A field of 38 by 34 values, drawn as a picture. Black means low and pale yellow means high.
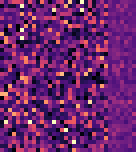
No row or column stands out. Neither half mirrors the other. On average the colour sits 30% of the way up the scale. No overall slope runs across the table. There are no regular stripes. The right part is calmer, past a seam about 80% of the way across. The texture is fine-grained noise.
